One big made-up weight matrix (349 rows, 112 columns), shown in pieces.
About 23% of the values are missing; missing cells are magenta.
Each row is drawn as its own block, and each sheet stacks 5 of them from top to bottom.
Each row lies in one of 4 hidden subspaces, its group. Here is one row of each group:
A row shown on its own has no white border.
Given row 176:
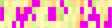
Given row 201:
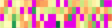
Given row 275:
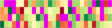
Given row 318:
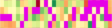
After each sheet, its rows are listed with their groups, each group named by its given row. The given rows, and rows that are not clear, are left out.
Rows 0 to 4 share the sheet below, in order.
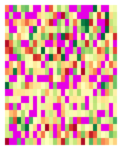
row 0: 176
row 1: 318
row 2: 275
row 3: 201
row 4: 275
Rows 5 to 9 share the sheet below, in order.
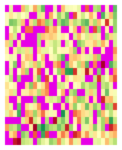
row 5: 318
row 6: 201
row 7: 275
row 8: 201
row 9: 318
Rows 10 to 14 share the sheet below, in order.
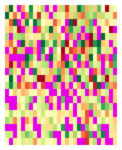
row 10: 201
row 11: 318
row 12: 318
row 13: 176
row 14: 176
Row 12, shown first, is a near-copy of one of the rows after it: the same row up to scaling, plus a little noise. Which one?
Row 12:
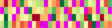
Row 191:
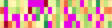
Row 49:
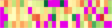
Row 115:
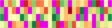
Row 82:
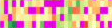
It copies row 49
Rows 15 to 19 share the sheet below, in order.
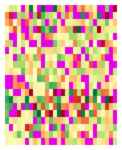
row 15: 318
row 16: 201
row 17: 318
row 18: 318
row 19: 176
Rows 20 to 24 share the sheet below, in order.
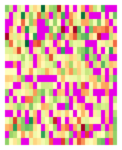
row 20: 318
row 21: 176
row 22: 275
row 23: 176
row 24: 275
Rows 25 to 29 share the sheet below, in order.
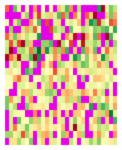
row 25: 275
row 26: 201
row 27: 176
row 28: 176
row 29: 275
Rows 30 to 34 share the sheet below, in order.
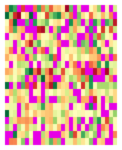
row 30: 201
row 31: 275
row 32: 275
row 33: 275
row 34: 201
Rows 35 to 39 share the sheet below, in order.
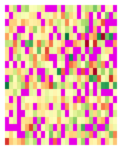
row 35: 176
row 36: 275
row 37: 275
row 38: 176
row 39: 275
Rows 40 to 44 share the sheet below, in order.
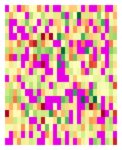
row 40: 176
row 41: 318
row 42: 318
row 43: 275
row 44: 318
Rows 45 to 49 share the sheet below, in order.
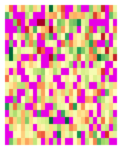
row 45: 318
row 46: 318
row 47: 201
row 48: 201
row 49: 318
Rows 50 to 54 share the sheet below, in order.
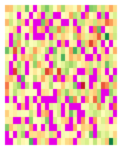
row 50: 318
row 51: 201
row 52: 275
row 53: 275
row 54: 176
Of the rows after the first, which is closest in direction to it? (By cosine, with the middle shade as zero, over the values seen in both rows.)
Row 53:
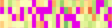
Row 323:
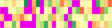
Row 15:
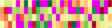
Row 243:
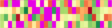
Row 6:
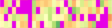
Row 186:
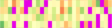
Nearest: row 243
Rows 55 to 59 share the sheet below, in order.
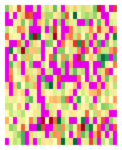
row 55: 275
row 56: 275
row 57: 318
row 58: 176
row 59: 318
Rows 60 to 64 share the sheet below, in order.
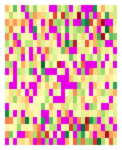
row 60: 176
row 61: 275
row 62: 318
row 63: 275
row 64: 318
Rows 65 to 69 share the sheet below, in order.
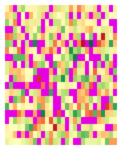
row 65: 201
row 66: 318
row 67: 318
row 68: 201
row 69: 176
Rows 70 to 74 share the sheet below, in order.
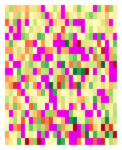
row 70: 201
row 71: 176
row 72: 318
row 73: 201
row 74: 201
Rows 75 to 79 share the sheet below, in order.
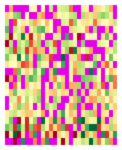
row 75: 201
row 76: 201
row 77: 201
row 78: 201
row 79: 201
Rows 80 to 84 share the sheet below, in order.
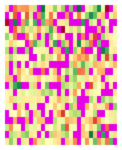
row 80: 201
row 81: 176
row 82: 318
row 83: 201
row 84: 176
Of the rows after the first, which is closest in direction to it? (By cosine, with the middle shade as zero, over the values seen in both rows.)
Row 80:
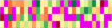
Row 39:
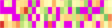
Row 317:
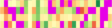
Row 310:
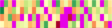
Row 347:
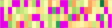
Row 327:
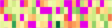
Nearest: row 310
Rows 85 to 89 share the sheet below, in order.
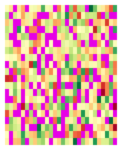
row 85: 318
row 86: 201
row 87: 275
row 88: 275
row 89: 318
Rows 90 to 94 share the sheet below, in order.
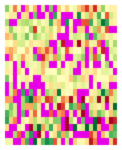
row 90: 176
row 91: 176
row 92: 201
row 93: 275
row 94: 275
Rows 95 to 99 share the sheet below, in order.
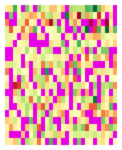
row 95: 176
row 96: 176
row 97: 318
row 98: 275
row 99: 318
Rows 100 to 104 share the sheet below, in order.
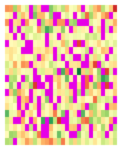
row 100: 318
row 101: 176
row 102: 176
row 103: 275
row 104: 318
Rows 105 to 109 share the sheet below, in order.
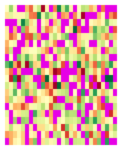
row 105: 318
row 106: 201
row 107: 318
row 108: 176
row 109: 176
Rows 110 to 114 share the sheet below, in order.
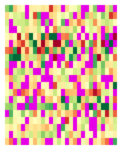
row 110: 318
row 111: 318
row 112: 318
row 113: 176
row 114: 318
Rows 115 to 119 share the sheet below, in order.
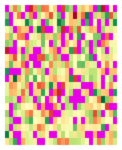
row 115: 318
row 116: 201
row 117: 201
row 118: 318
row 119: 201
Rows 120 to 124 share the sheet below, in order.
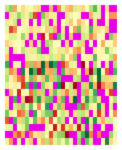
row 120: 318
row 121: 318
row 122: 318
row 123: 275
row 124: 176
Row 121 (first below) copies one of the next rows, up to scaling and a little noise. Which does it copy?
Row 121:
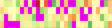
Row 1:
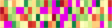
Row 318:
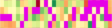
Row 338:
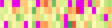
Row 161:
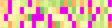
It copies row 318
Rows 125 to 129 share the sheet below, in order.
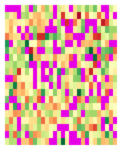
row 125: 176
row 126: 176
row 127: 201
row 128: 201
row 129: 201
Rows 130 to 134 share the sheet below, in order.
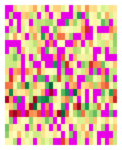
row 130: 176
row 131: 318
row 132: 318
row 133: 318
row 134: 201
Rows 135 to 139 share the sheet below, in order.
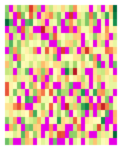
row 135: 318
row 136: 318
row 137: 275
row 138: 176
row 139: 275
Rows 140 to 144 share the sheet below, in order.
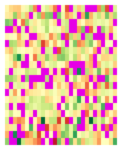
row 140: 275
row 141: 318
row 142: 176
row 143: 176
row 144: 318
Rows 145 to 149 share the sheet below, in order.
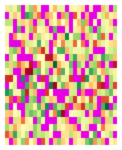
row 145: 275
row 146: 318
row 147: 275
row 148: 318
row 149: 201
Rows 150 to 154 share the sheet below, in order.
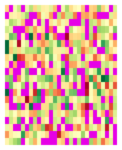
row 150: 275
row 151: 201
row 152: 176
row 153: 176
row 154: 275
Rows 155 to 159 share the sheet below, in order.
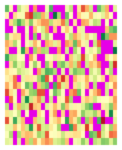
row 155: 176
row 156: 275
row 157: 318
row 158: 176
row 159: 275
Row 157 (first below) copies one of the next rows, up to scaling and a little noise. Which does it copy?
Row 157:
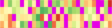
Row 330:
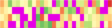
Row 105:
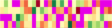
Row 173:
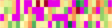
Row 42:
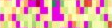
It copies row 330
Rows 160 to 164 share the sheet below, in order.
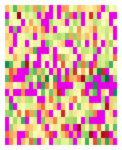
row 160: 201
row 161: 318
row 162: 318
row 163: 318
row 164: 176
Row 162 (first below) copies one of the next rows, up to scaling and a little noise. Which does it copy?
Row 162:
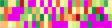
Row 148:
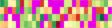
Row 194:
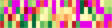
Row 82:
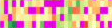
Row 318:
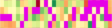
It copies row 148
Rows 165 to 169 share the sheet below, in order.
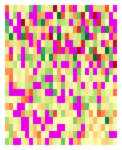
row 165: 275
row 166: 318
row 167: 318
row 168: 275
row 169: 201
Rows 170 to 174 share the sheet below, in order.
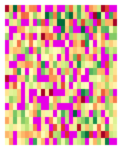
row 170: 275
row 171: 318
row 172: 201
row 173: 318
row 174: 176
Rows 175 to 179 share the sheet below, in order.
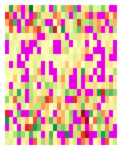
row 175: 318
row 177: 318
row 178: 275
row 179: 176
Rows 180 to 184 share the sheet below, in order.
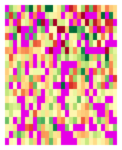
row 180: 201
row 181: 176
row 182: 201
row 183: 176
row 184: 176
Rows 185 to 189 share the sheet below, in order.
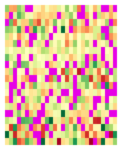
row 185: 201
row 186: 275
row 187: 176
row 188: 201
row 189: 201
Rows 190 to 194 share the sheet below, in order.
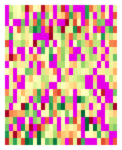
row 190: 318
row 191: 318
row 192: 176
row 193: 275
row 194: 318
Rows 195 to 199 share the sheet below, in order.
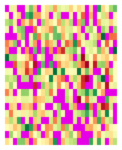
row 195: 275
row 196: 275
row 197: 176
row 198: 176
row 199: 275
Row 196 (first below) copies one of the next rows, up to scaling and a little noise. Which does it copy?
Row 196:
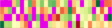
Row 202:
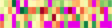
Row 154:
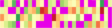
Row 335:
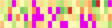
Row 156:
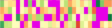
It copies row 156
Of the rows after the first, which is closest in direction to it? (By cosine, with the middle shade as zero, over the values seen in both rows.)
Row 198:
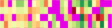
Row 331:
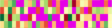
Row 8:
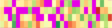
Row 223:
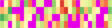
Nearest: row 8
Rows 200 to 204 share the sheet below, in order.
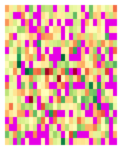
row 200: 318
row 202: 275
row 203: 275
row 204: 201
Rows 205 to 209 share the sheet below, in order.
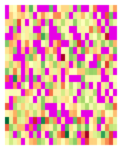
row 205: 318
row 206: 201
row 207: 201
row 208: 201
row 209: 176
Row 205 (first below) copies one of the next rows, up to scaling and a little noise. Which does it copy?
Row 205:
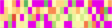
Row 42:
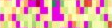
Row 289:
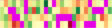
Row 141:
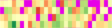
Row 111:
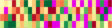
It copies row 111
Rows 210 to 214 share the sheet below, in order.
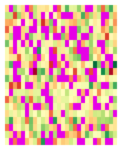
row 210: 275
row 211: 201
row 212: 318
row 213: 201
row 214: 318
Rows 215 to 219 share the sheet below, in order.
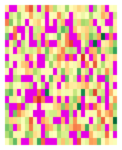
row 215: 201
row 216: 275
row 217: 176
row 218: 201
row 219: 318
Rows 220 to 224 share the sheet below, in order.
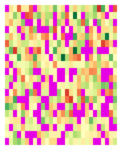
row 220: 275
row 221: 201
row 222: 275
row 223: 275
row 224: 318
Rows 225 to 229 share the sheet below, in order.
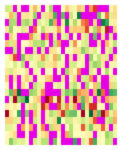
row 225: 176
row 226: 201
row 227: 176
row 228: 275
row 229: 318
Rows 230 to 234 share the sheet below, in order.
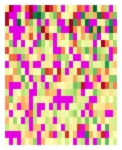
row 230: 201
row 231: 201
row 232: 275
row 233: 176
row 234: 176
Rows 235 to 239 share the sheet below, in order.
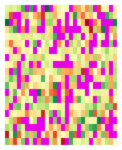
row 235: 201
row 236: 318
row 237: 275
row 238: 201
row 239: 201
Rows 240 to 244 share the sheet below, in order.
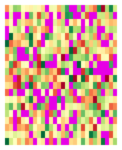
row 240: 275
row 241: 201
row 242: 201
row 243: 275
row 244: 275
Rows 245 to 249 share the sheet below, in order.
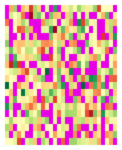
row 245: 275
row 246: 318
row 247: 275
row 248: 201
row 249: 201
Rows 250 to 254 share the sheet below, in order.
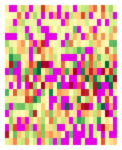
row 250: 318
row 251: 318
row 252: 201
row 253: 176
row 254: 201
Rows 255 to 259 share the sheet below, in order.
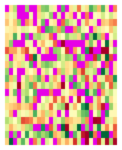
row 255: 318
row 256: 176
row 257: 201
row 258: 176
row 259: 176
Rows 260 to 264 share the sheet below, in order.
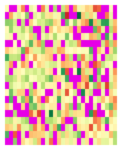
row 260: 176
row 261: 275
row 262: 176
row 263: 201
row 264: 201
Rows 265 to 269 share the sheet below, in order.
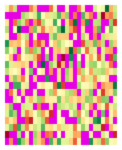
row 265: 201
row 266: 201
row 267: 318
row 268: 318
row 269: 201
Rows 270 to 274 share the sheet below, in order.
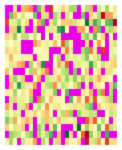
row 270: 201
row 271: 176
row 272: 318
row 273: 275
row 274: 176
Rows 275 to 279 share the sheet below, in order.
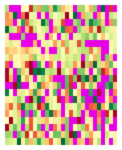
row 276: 176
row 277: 201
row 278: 275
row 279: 201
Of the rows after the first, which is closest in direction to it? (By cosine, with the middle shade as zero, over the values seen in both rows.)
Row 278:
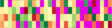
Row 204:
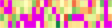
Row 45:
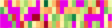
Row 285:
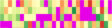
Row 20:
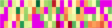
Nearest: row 20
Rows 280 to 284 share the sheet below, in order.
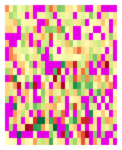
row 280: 318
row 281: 318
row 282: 201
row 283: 201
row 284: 176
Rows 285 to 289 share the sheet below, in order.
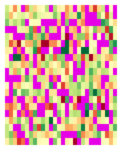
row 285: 176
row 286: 318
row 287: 201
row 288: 176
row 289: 318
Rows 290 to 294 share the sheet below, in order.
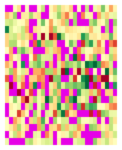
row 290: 275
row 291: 318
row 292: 176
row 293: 275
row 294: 201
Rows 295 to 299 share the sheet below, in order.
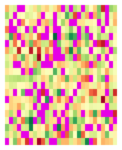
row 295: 275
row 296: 201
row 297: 176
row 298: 318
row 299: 201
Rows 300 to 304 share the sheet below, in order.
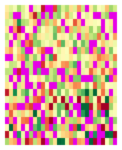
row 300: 318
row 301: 275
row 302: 201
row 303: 176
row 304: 201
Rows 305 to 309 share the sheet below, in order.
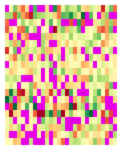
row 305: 275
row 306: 201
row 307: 176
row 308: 201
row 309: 201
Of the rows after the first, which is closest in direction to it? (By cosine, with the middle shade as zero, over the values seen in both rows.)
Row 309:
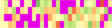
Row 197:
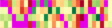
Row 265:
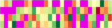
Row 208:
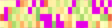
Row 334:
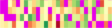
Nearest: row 334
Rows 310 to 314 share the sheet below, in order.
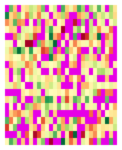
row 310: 201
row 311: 176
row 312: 201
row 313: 275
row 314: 201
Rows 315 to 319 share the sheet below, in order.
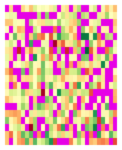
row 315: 275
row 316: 176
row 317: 318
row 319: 275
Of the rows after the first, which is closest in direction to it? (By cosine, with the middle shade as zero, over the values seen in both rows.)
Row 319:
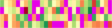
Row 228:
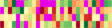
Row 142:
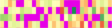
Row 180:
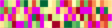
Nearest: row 142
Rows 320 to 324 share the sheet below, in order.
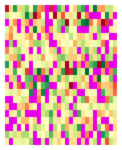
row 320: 176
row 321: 201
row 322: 275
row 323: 318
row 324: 176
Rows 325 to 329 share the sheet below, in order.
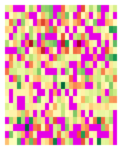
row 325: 176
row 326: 176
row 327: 201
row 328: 318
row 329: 275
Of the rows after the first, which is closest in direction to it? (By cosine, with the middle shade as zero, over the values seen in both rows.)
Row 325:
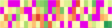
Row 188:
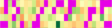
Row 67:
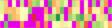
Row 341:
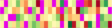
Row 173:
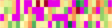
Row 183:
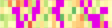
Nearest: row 67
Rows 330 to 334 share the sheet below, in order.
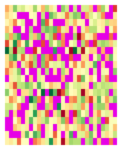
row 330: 318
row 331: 201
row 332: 201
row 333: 318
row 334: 201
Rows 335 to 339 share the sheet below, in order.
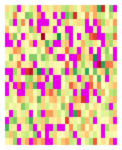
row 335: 275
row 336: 318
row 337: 275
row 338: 318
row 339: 201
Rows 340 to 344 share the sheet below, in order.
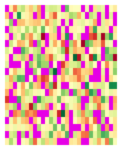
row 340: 201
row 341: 318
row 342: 176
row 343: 318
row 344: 176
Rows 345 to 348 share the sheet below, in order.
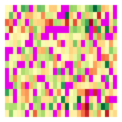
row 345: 176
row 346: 275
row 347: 201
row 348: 176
